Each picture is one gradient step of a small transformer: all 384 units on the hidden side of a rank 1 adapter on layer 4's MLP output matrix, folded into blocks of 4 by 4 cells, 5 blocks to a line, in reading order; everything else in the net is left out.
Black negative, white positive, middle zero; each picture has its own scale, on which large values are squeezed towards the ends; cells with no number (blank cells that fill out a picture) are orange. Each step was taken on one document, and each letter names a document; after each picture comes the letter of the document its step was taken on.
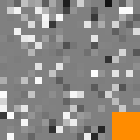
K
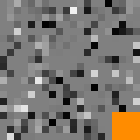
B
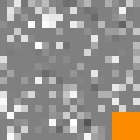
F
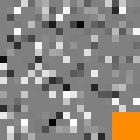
B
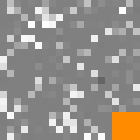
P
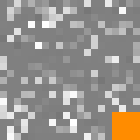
F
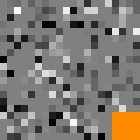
B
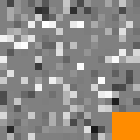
P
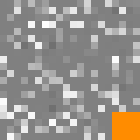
B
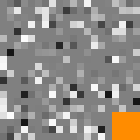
F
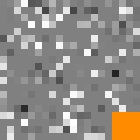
K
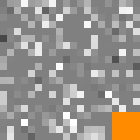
K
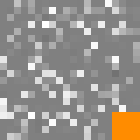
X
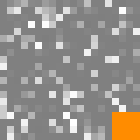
F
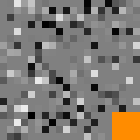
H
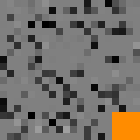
H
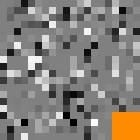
X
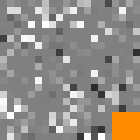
P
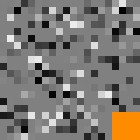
H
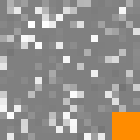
P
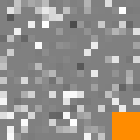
F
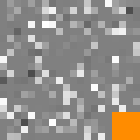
B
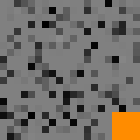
X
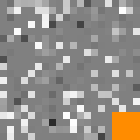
F
